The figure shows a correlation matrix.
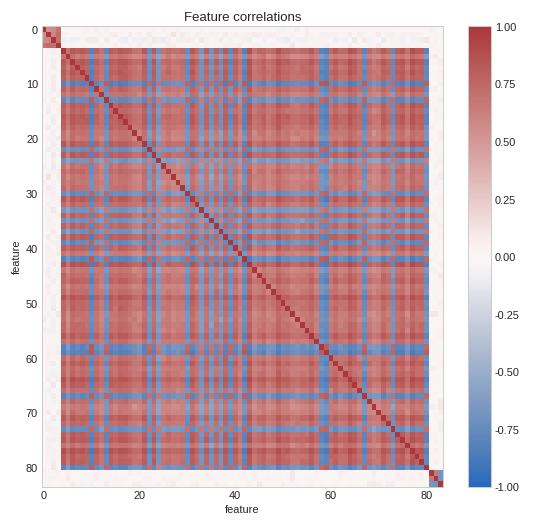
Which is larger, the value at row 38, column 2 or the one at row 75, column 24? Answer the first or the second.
the first
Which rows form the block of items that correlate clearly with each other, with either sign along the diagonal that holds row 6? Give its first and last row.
4 to 80
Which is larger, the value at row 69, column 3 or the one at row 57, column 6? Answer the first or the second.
the second
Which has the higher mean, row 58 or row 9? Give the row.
9
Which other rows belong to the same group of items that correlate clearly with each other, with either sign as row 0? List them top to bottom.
1, 2, 3
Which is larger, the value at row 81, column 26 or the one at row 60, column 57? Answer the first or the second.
the second
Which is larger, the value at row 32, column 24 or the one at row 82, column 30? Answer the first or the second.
the second
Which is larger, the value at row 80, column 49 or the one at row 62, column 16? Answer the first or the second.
the second
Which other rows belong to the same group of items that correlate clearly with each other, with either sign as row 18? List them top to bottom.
4, 5, 6, 7, 8, 9, 10, 11, 12, 13, 14, 15, 16, 17, 19, 20, 21, 22, 23, 24, 25, 26, 27, 28, 29, 30, 31, 32, 33, 34, 35, 36, 37, 38, 39, 40, 41, 42, 43, 44, 45, 46, 47, 48, 49, 50, 51, 52, 53, 54, 55, 56, 57, 58, 59, 60, 61, 62, 63, 64, 65, 66, 67, 68, 69, 70, 71, 72, 73, 74, 75, 76, 77, 78, 79, 80
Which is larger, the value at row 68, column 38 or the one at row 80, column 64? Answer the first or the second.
the first
